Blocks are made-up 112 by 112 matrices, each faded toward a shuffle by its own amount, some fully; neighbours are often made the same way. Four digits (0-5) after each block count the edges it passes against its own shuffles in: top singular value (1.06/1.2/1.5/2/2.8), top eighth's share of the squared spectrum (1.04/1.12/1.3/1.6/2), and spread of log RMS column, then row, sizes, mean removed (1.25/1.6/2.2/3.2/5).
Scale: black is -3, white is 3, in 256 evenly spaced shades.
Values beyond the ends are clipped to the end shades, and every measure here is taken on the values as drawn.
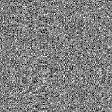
4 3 2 2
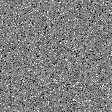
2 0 0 0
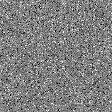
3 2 0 0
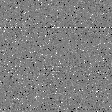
3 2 0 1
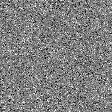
3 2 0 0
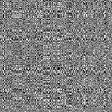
5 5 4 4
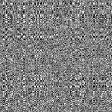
5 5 3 3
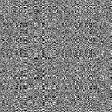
5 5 3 3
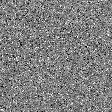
0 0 0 0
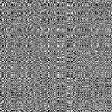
5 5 4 4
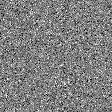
0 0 0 0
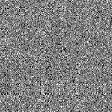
4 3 2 2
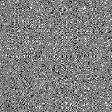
4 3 2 1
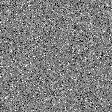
0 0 0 0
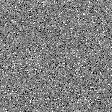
0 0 0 1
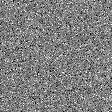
0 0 0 0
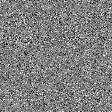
1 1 0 3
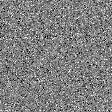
0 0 0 2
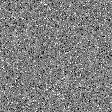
1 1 0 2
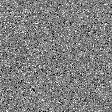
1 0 0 2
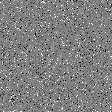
3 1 0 0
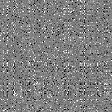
5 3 3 2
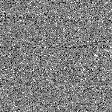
1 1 0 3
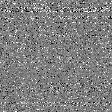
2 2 0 3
